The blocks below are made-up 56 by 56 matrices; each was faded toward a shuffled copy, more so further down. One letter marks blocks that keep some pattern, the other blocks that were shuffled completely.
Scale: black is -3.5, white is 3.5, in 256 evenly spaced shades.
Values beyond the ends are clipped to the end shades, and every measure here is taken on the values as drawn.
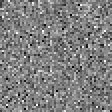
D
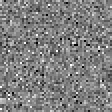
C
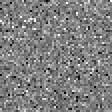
D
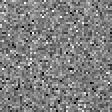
D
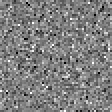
D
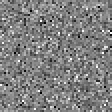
D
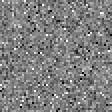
D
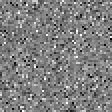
D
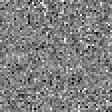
C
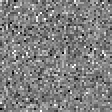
C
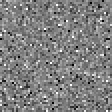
C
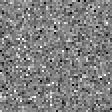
D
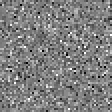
D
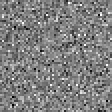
C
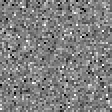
D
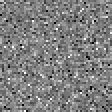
D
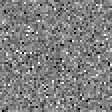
D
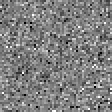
D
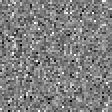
C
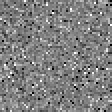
D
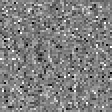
C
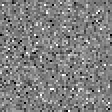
D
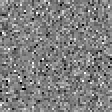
C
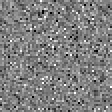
C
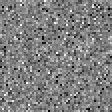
D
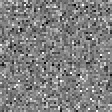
C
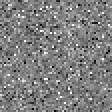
C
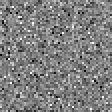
D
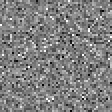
C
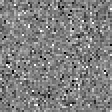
D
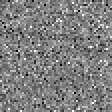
D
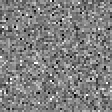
C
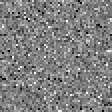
D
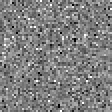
C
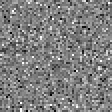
D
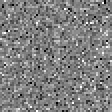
C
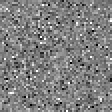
C
